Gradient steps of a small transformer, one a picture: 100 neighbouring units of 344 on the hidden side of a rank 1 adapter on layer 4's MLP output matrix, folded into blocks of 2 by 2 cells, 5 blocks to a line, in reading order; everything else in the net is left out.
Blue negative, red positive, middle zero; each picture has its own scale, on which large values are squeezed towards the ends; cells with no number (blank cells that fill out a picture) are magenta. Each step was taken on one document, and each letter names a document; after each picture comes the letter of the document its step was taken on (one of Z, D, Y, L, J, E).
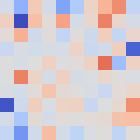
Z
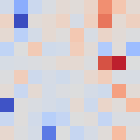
Z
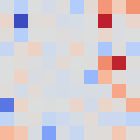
Z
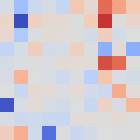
Z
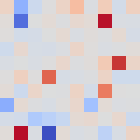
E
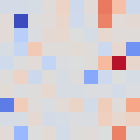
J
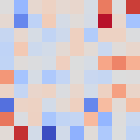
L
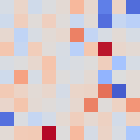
L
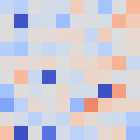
E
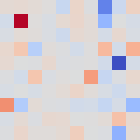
J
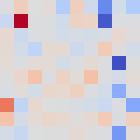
J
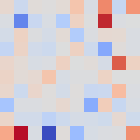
E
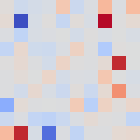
E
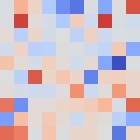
J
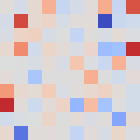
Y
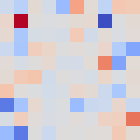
Y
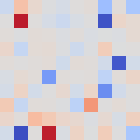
E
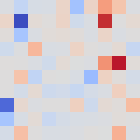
Z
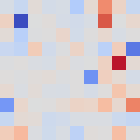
J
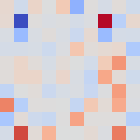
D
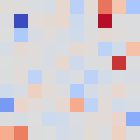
Y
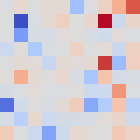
Z
